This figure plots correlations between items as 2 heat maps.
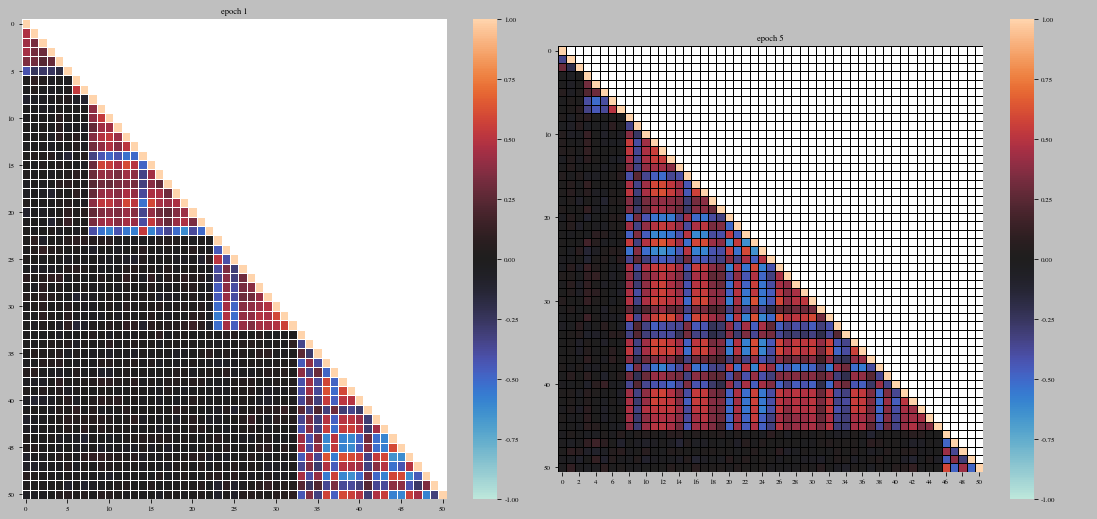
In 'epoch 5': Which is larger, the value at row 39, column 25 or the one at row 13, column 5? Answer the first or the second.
the second
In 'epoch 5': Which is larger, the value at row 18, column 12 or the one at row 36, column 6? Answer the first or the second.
the first
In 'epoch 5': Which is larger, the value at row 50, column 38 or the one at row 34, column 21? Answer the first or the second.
the first
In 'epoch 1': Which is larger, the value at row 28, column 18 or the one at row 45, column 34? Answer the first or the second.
the first
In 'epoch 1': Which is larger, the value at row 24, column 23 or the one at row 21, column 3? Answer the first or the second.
the second
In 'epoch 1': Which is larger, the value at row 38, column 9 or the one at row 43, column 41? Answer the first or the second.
the first
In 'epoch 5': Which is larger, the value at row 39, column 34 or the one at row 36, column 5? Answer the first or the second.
the second
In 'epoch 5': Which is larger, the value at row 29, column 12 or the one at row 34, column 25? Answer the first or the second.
the first
